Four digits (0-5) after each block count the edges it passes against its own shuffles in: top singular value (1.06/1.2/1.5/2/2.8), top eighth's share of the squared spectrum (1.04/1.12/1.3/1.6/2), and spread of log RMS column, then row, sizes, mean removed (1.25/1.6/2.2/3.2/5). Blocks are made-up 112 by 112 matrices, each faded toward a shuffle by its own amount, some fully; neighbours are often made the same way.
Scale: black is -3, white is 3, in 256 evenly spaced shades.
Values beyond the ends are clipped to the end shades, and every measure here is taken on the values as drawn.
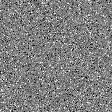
0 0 0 0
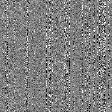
2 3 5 0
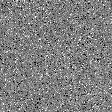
0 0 0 0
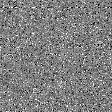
1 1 0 2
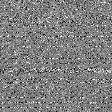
1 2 0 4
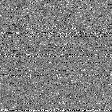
2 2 0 4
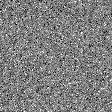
0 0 0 0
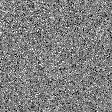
0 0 0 0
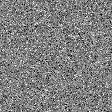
0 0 0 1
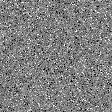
0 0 0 0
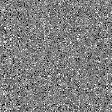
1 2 3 2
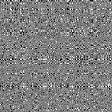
5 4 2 3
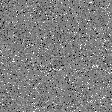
2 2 0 0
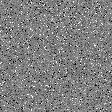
0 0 0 0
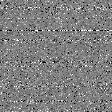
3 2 0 3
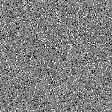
3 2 0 0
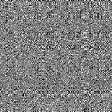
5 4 2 3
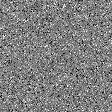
2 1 0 0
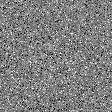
0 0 0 0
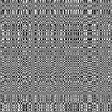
5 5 5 5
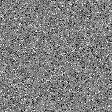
3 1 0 0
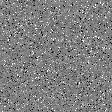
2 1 0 0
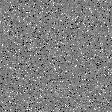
1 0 0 0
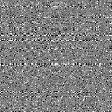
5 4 2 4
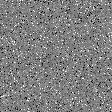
0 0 0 0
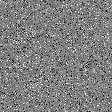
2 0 0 0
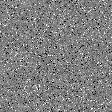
2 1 0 0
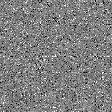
3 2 1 1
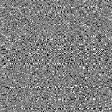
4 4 2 3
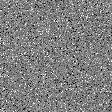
1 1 0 0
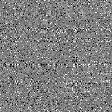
4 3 1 2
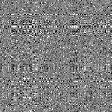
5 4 2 3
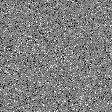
2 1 0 0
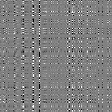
5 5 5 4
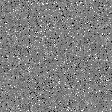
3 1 1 0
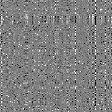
5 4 3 2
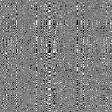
5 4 4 3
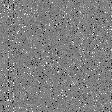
3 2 1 0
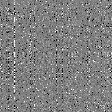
4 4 3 2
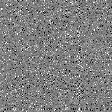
4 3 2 1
